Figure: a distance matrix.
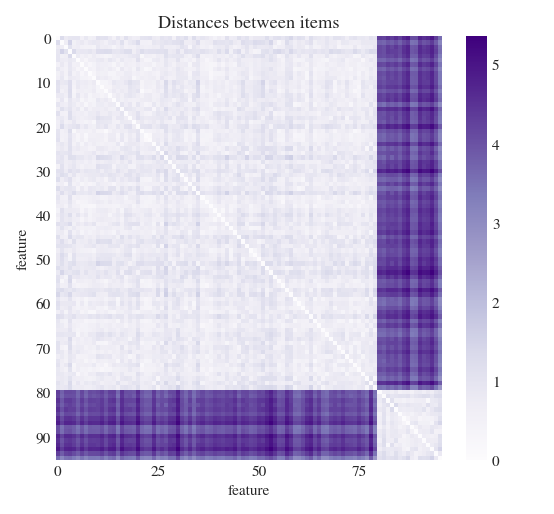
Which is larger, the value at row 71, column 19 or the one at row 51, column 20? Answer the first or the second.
the second
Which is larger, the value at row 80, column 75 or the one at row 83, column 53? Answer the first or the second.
the second
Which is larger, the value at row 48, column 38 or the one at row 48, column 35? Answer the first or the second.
the second
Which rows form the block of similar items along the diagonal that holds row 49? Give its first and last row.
0 to 79
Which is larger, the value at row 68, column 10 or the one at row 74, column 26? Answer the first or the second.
the first
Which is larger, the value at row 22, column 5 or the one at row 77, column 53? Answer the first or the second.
the second
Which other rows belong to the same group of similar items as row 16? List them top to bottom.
0, 1, 2, 3, 4, 5, 6, 7, 8, 9, 10, 11, 12, 13, 14, 15, 17, 18, 19, 20, 21, 22, 23, 24, 25, 26, 27, 28, 29, 30, 31, 32, 33, 34, 35, 36, 37, 38, 39, 40, 41, 42, 43, 44, 45, 46, 47, 48, 49, 50, 51, 52, 53, 54, 55, 56, 57, 58, 59, 60, 61, 62, 63, 64, 65, 66, 67, 68, 69, 70, 71, 72, 73, 74, 75, 76, 77, 78, 79
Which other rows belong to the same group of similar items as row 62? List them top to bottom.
0, 1, 2, 3, 4, 5, 6, 7, 8, 9, 10, 11, 12, 13, 14, 15, 16, 17, 18, 19, 20, 21, 22, 23, 24, 25, 26, 27, 28, 29, 30, 31, 32, 33, 34, 35, 36, 37, 38, 39, 40, 41, 42, 43, 44, 45, 46, 47, 48, 49, 50, 51, 52, 53, 54, 55, 56, 57, 58, 59, 60, 61, 63, 64, 65, 66, 67, 68, 69, 70, 71, 72, 73, 74, 75, 76, 77, 78, 79
